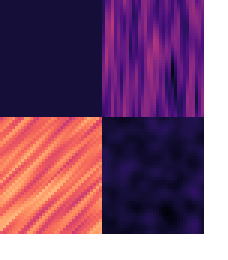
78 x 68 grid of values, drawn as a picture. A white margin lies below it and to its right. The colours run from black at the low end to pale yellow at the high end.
It is made of 2 by 2 panels. Panel 1,1: very low, flat. Panel 1,2: low, streaked downward. Panel 2,1: high, slanting up to the right. Panel 2,2: very low, blotchy, faint in contrast.
